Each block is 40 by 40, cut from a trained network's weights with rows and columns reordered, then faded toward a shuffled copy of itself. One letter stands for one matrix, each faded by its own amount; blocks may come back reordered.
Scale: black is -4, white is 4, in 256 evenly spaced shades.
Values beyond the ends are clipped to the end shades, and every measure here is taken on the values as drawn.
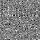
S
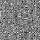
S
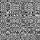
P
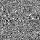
S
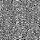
S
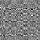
P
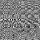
P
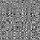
P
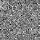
S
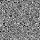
S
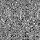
S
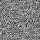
S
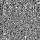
S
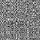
P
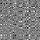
P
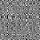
P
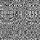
P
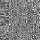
P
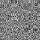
P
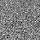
S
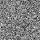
S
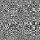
P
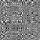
P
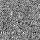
S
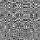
P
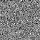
S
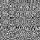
P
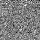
S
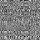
P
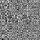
P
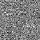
S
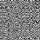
P
